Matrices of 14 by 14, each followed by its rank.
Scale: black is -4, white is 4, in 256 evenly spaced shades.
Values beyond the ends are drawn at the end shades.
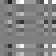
one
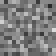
full rank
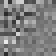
three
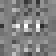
two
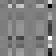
one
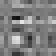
two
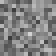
full rank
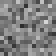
full rank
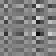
one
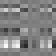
one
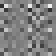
two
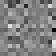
three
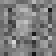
three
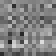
three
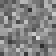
full rank
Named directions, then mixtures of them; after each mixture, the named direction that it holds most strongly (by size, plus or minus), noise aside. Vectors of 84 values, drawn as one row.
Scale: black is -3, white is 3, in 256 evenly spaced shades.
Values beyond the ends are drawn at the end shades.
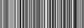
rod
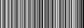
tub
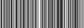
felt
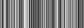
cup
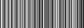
tub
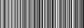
tub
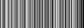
tub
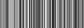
rod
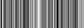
felt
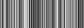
cup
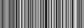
rod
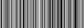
felt
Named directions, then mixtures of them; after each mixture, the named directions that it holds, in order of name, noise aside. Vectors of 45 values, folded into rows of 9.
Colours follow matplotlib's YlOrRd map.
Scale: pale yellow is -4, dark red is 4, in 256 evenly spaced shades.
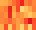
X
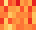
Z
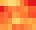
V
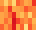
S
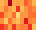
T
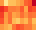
V, Z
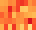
X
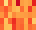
S, Z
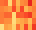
S, T, V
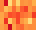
T, X, Z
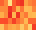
T, X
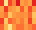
Z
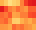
V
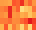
X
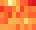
T, V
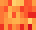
T, V, X
